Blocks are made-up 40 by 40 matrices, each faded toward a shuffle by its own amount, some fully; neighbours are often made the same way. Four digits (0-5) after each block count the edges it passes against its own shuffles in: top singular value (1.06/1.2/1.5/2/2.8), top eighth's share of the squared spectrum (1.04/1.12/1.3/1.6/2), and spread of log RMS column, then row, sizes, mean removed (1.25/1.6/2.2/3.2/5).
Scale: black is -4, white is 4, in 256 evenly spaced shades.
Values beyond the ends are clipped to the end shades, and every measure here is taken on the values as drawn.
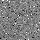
0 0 0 0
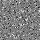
0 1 0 1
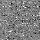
1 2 0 2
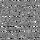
2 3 1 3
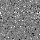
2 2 0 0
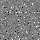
1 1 0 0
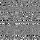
2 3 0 3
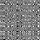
4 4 2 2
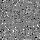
1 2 0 0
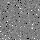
0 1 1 0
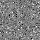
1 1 0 0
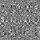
4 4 2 2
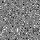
2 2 0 0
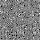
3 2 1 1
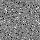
0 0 0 0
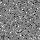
0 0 0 0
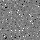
1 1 0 0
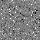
1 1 1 0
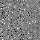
1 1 1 0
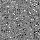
1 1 1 0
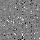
2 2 1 0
